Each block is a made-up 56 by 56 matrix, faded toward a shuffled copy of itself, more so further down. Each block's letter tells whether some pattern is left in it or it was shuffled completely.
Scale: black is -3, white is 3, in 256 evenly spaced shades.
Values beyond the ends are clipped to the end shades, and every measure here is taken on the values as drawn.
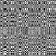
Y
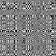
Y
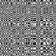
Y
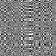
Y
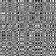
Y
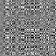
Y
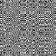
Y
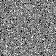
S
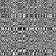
Y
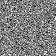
S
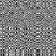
Y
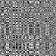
Y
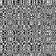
Y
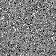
S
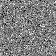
S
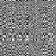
Y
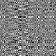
Y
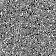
S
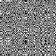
Y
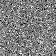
S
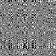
Y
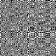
Y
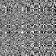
Y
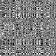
Y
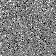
S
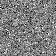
S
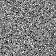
S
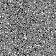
S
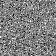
S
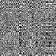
Y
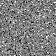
S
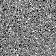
S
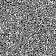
S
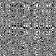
Y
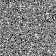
S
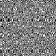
Y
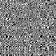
Y
